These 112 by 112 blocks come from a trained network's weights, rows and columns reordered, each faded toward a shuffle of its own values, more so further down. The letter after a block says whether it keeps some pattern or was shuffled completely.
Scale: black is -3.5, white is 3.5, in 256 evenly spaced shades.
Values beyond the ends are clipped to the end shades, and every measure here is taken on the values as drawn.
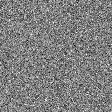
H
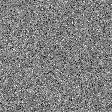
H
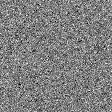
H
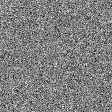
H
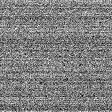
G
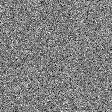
H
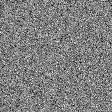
H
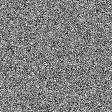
H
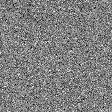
H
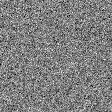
H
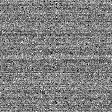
G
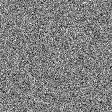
H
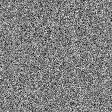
H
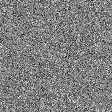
H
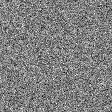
H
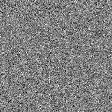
G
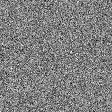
H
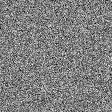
H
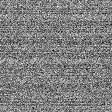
G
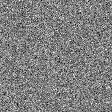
G
